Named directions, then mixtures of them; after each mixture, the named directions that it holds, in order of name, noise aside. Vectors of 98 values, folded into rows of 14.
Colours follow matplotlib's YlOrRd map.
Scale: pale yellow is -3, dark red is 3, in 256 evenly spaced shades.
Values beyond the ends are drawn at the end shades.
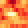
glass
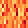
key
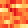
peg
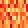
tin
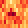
glass, key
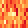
glass, key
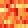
key, peg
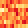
key, peg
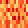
tin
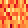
tin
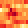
glass, peg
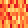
tin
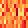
key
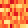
peg, tin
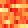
peg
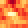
glass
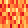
key, tin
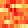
peg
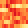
peg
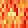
glass, key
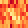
glass, tin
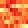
peg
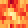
glass, tin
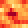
glass, peg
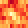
glass, tin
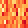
key
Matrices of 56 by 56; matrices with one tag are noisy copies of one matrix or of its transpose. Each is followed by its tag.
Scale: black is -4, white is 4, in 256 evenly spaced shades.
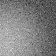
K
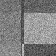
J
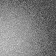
K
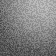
K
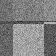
J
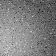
K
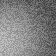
K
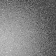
K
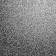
K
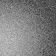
K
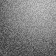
K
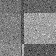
J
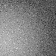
K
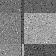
J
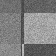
J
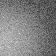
K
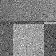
J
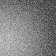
K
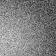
K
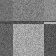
J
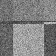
J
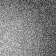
K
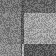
J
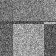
J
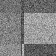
J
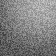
K
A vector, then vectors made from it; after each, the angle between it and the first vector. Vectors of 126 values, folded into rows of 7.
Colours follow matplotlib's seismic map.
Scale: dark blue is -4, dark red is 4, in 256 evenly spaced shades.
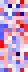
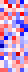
nearly opposite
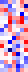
partly aligned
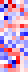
orthogonal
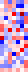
partly opposed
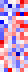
nearly parallel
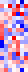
nearly opposite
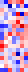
nearly parallel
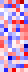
partly aligned
